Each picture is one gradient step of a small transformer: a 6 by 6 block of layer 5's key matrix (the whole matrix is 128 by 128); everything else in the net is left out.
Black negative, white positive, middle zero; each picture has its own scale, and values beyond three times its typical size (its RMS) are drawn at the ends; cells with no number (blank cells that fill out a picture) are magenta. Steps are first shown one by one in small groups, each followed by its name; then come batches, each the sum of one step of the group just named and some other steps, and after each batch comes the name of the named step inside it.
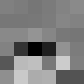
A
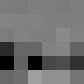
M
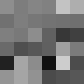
A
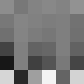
M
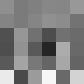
A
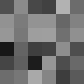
M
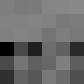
M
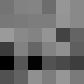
M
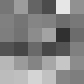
A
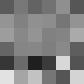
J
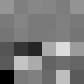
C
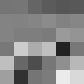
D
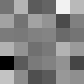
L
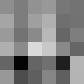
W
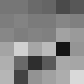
D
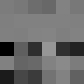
D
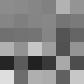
W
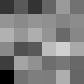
C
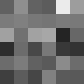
W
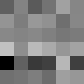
L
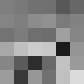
D
